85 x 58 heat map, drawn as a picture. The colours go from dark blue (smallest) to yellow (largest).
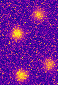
Most values sit low, with a long tail of high ones. Four bumps rise from the field. There is no overall slope. Neither half mirrors the other. No single row or column stands out from its neighbours.
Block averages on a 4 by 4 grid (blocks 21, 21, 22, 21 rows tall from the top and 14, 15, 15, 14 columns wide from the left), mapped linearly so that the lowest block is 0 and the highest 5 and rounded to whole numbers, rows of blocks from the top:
0040 / 1500 / 0002 / 0502
